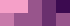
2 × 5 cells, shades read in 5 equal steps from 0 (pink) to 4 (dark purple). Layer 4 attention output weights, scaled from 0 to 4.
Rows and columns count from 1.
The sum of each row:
9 10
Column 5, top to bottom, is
4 2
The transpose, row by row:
0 1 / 0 2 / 2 2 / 3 3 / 4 2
